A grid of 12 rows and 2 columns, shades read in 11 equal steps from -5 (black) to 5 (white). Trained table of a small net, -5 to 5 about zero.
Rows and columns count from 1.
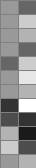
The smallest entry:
-4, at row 10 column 2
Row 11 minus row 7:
2 -4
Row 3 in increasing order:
1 2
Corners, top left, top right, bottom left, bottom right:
1 -1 1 2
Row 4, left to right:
1 -1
